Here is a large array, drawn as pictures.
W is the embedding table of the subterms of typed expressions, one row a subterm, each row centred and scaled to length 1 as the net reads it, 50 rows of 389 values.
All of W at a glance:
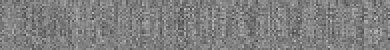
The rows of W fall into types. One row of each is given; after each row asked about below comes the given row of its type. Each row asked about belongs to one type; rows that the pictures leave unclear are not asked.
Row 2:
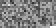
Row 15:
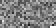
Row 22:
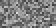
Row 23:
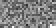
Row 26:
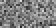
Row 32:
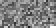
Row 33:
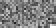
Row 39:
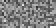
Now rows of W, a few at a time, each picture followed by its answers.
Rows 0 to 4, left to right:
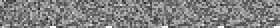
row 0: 26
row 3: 22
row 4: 22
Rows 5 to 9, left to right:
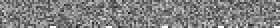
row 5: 39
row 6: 32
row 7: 2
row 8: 39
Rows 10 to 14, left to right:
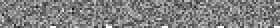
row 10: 32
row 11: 23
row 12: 22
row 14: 39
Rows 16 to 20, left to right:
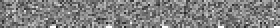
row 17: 23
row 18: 32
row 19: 15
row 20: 32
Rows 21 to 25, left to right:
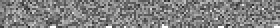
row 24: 15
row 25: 23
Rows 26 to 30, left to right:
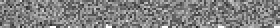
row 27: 23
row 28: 23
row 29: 32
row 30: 33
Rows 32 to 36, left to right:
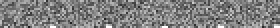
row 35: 23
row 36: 33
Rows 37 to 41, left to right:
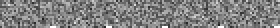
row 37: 2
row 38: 33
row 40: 22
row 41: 2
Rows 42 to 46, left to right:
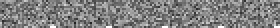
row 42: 33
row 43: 2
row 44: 22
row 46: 15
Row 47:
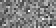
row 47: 22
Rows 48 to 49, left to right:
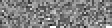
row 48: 39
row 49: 32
